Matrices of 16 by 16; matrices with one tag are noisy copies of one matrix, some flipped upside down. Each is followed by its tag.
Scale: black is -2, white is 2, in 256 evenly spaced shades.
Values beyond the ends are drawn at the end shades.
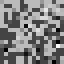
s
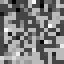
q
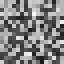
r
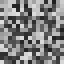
r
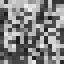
q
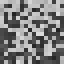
s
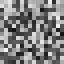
r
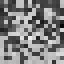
s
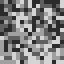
s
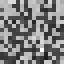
r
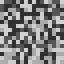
r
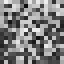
s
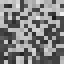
s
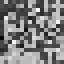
q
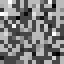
r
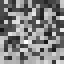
s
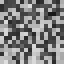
r
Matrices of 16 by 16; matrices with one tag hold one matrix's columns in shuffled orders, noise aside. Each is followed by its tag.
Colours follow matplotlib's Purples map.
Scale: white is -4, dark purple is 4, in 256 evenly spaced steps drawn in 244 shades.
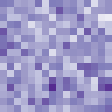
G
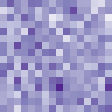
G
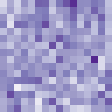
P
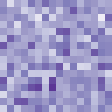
G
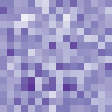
G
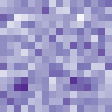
G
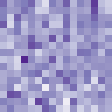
P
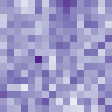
P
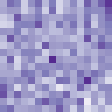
P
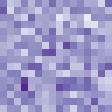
G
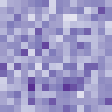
G
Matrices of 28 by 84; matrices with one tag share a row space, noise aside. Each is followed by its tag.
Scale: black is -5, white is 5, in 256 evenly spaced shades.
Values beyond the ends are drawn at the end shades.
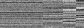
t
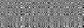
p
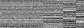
t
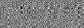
p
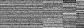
t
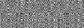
p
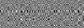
p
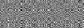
p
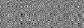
p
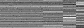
t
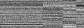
t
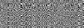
p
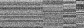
t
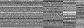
t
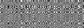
p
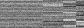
t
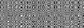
p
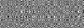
p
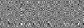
p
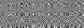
p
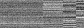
t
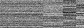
t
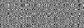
p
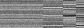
t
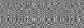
p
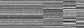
t
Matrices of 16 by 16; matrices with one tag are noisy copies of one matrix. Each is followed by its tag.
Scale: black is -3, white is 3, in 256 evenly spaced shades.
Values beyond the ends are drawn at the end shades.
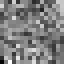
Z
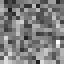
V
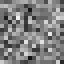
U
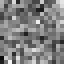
Z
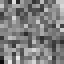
Z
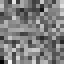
Z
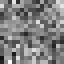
Z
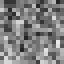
V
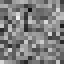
U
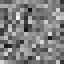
U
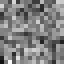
Z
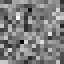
U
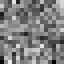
Z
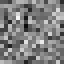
U
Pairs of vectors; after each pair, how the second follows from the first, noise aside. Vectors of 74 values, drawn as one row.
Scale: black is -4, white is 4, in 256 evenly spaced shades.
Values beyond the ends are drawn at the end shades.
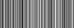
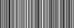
wrapped around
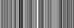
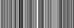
copied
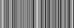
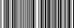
scaled up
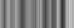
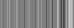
partly zeroed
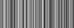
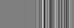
partly zeroed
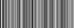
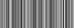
wrapped around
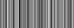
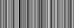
copied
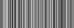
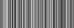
copied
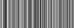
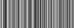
copied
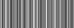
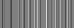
partly zeroed
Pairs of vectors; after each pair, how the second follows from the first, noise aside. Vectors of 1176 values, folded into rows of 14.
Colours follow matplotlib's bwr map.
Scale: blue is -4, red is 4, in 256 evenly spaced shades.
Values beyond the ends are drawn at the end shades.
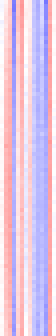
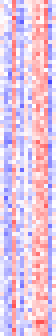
negated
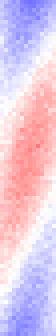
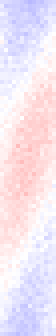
shrunk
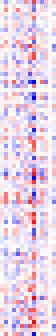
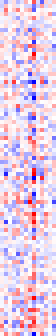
copied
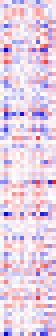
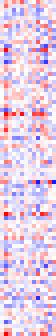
negated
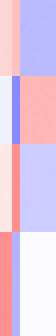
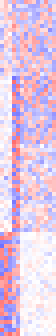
sign-scrambled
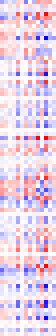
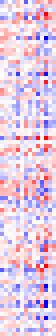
copied
